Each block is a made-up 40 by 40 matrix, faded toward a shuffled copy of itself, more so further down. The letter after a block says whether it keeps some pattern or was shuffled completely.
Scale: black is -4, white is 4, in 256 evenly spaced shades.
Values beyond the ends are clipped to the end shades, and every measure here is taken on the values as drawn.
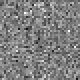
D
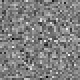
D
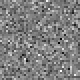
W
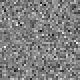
W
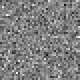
W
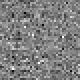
D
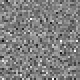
D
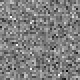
W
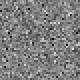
W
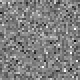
W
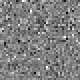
D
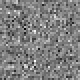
D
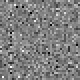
D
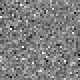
W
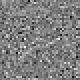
D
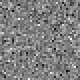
W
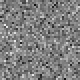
W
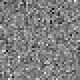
W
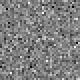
W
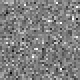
D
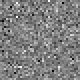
W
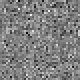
D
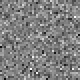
W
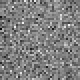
W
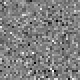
D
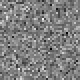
W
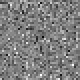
D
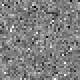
W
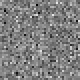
D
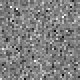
W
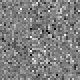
D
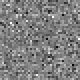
D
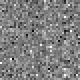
D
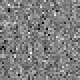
D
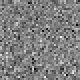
D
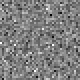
D
